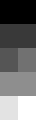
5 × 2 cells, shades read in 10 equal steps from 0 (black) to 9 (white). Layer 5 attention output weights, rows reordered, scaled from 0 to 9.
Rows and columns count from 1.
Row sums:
0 4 7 10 17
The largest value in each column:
8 9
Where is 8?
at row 5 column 1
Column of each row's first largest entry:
1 1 2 1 2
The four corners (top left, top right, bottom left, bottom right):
0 0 8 9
